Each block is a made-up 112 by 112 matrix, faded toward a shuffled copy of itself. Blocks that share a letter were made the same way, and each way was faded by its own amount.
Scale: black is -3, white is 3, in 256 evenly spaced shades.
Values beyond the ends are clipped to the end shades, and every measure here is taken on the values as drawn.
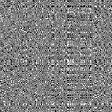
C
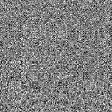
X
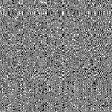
C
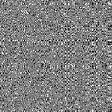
C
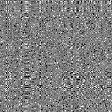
C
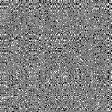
C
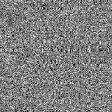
X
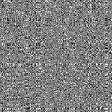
C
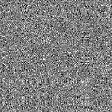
X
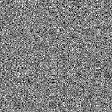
X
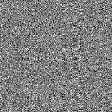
X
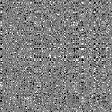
C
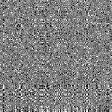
C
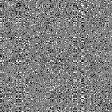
C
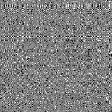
C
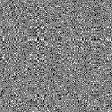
C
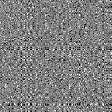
C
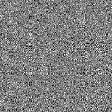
X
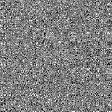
X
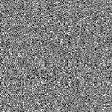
X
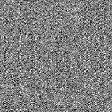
X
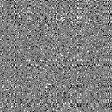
C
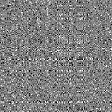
C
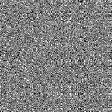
X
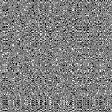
C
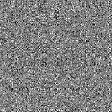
X
